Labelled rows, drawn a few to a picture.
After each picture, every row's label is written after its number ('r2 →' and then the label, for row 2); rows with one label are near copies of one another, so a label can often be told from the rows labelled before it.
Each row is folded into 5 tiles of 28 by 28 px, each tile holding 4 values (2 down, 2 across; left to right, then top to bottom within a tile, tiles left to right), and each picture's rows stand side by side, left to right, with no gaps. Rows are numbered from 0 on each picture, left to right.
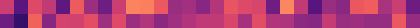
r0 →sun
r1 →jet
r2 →jet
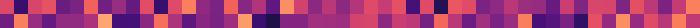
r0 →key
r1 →key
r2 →jet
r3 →key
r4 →sun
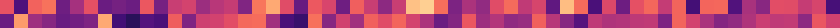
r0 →key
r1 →sun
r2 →sun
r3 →jet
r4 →jet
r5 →jet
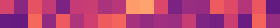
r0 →sun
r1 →jet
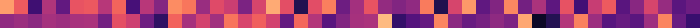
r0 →jet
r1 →sun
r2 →key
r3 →key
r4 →key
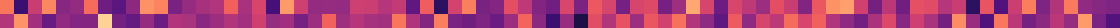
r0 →key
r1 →jet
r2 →jet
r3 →key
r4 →sun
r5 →sun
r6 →jet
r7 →key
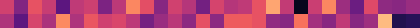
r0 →sun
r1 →sun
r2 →key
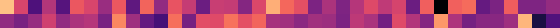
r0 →jet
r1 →sun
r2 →jet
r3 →key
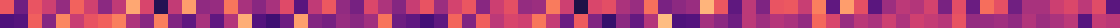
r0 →sun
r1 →key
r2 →key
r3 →sun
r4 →key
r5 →jet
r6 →jet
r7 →jet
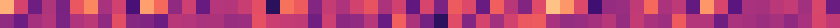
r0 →jet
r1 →jet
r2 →jet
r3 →sun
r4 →jet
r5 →jet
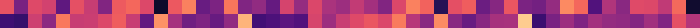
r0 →sun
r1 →key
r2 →sun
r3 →key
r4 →jet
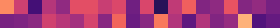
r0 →jet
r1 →key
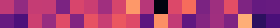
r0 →sun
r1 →key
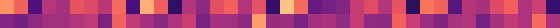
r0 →jet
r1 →jet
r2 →jet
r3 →jet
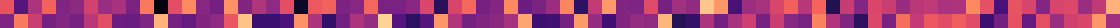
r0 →key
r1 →key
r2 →key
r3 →key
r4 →key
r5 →jet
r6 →sun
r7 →sun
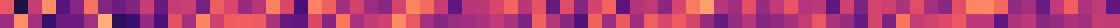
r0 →key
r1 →sun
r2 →sun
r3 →jet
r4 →sun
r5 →jet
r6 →sun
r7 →jet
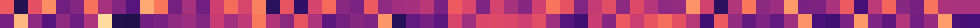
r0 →key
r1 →jet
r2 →key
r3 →sun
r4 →sun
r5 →key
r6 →key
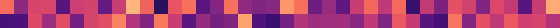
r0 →sun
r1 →key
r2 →jet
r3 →sun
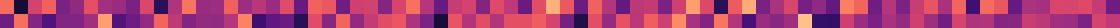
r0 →key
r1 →key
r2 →sun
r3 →sun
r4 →sun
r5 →key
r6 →jet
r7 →jet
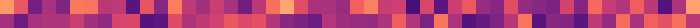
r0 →jet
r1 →sun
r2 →jet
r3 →key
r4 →sun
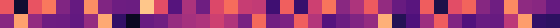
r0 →key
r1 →jet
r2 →key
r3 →key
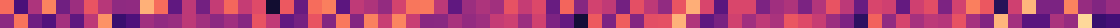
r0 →key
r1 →jet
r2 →sun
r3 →jet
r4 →sun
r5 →sun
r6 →sun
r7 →key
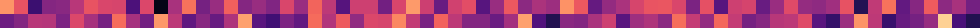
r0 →jet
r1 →key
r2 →sun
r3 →key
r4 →jet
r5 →key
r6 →key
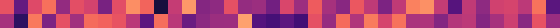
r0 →sun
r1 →key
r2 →sun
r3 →jet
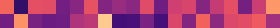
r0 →key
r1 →sun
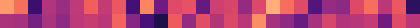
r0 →jet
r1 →sun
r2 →jet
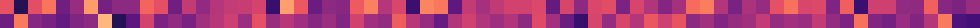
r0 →key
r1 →jet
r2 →jet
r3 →jet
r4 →sun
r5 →jet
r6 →key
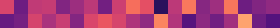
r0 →sun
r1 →key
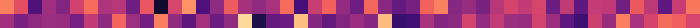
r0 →jet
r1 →key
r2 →key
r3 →jet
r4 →sun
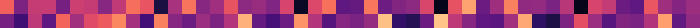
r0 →sun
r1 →key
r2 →key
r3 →key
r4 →key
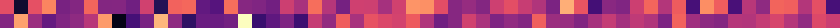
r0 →key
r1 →key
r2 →sun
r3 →jet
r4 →jet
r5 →jet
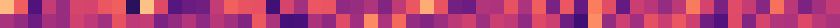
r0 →jet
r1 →jet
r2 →sun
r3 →jet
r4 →sun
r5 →sun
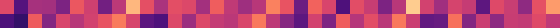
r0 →sun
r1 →sun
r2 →sun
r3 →sun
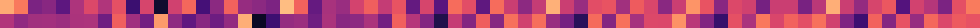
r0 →jet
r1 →key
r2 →jet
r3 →sun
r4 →sun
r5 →sun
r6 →sun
